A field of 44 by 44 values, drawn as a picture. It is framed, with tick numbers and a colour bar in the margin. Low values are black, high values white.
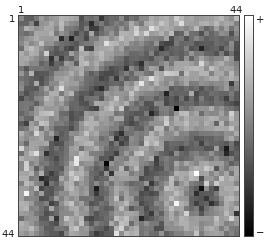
Mirror symmetry: none. Slope: none. Rings: centred on the bottom right. Odd rows or columns: none.
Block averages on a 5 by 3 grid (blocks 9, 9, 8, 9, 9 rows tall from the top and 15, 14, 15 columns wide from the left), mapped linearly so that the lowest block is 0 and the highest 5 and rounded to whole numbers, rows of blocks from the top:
2 4 1 | 1 1 2 | 3 1 4 | 4 0 3 | 3 0 5
